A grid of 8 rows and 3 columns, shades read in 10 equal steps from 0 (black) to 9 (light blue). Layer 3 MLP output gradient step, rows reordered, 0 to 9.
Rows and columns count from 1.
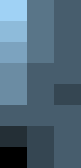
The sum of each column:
42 33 31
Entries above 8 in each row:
1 0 0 0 0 0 0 0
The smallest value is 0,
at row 8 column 1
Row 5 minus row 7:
4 1 -1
